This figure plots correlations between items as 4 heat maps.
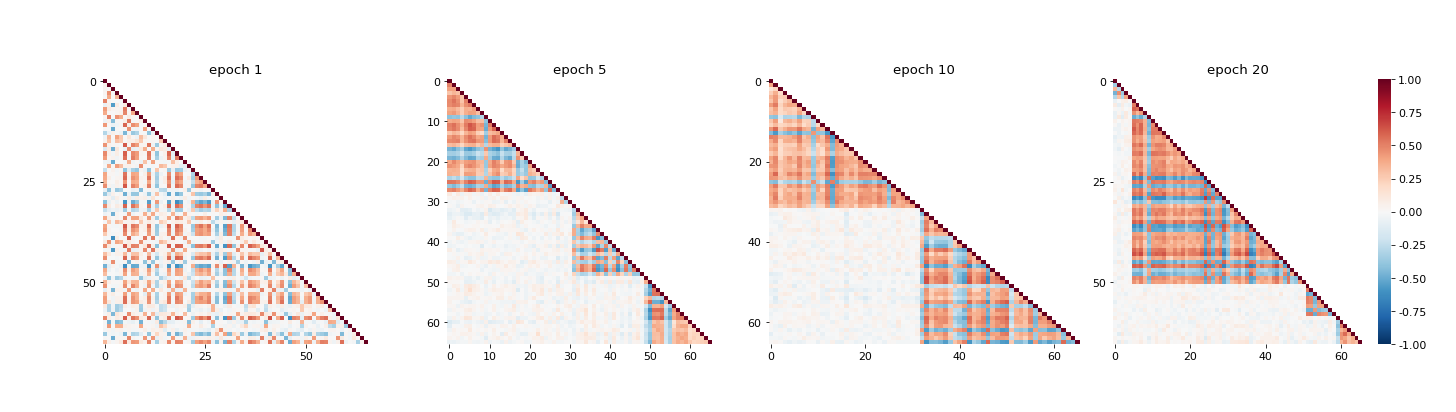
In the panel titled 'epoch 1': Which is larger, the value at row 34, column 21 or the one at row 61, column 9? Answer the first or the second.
the second
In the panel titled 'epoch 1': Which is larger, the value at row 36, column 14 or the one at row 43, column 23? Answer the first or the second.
the second
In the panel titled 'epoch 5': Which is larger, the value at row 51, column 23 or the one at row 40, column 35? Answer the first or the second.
the first
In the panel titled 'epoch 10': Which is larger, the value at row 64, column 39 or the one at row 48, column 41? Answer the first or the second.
the first
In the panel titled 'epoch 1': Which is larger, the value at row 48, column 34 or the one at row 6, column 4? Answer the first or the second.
the first
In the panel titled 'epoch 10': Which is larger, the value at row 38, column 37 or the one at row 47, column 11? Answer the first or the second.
the first
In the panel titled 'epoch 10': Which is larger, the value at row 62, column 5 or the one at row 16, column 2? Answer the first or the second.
the second
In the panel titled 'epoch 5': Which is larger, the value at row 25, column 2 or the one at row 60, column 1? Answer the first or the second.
the first
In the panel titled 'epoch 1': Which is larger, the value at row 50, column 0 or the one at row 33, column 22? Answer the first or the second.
the first
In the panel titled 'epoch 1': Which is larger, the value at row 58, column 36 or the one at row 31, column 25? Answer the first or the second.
the second
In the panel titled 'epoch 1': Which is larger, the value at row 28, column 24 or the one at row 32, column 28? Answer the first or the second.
the second
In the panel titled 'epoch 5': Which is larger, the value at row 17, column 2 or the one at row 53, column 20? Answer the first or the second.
the second
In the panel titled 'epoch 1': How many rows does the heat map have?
66
